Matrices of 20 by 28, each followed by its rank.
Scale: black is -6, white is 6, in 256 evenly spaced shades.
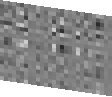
three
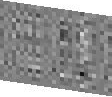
three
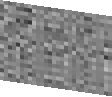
three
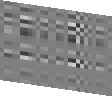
one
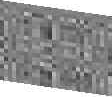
three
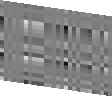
one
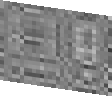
three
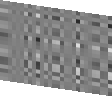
one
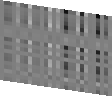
one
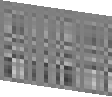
one
